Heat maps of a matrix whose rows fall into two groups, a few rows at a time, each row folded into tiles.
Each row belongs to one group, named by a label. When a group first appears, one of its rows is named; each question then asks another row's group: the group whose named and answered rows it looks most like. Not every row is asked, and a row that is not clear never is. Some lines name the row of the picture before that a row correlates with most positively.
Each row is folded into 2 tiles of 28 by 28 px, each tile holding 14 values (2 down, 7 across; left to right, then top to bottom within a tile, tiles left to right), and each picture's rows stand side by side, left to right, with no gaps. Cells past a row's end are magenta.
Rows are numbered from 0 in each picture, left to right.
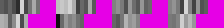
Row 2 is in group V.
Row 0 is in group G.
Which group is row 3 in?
V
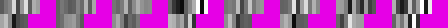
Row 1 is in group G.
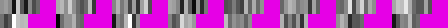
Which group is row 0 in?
V
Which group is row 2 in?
G
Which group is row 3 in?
V
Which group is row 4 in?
G
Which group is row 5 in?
G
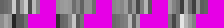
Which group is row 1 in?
G
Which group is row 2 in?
G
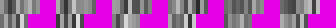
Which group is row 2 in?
V
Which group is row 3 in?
G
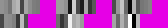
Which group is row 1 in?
V
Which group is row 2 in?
G
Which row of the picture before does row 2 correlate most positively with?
3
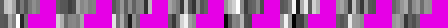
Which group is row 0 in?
G
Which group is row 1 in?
G
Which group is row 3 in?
V
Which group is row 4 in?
G
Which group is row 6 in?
V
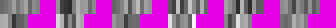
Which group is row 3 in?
G
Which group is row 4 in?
V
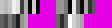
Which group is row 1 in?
V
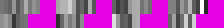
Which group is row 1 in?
G
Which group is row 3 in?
G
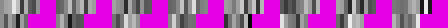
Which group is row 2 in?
V
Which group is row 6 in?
V
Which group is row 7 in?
G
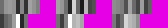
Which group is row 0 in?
G
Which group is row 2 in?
V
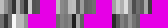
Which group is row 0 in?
V
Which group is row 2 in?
G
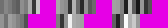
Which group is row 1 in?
V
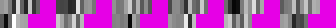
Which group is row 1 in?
G
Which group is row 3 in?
G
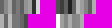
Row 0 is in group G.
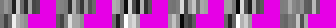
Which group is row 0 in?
V
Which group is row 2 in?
V
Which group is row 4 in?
V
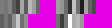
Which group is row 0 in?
G
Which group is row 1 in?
V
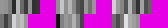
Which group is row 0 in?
V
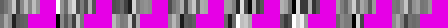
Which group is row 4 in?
V
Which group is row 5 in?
V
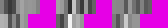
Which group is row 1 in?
V
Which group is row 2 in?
V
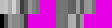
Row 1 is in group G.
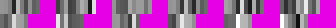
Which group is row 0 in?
V
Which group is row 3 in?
V
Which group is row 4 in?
V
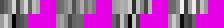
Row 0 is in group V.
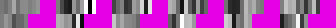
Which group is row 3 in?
V
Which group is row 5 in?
G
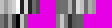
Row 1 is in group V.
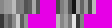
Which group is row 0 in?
G
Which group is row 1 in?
G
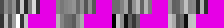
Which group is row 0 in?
G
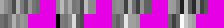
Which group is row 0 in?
V
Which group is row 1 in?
G
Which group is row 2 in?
V
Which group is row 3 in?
V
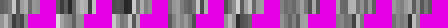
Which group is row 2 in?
G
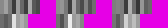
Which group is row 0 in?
V
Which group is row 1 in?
V
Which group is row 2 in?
V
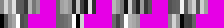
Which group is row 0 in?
G
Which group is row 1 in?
G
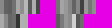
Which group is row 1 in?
G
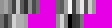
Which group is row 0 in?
V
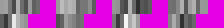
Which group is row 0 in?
V
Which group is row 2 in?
V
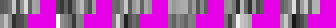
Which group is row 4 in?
V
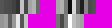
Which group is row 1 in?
V
